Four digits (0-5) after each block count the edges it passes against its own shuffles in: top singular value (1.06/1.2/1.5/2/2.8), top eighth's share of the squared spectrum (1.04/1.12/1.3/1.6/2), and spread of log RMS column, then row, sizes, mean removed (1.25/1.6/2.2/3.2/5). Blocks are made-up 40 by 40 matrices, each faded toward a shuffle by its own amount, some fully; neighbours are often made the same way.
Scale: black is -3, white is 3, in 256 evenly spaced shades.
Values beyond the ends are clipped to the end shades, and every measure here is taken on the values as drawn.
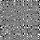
4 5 3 2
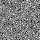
0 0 0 0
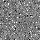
0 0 0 0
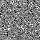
0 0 0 0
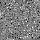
0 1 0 0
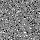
0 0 0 0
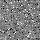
0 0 0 0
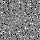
1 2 0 1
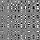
4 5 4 3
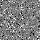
2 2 1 0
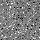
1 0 0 0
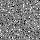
0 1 0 0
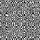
4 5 3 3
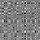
4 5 3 3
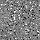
2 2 1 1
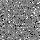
2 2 0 0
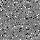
2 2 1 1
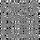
4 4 3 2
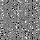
3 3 2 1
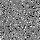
2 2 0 0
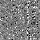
3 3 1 1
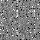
3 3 2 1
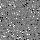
1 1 0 0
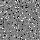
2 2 0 0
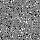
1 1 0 0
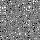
2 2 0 0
